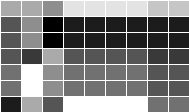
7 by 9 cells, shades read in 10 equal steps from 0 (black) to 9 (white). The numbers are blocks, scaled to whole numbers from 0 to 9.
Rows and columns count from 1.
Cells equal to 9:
6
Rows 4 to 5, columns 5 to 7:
3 3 3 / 4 4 4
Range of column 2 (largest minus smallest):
7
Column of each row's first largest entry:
4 2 2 3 2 2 4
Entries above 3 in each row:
9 1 1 1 7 7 7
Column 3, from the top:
5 0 0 6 5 5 3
